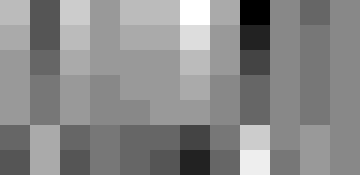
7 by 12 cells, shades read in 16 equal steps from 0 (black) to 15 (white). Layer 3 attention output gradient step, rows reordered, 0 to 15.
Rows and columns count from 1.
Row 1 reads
11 5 12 9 11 11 15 10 0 8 6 8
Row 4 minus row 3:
0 1 -1 -1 0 0 -1 -1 2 0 0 0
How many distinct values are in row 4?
5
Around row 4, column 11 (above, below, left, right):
7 7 8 8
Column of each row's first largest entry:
7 7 7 7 1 9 9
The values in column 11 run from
6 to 9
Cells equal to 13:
1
